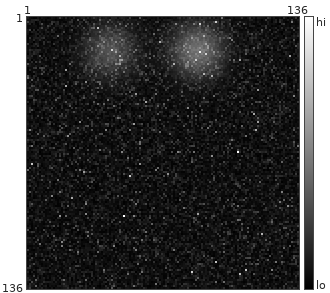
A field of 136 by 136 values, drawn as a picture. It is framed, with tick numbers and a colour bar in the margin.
There are two bumps. The ninth with the highest average is the top middle. Overall the values sit about 10% of the way up the scale. Most values sit low, with a long tail of high ones. The halves do not mirror each other. No single row or column stands out from its neighbours.
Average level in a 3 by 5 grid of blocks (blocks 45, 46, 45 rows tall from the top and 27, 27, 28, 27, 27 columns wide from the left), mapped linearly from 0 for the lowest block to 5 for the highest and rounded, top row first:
05350 / 00000 / 00000
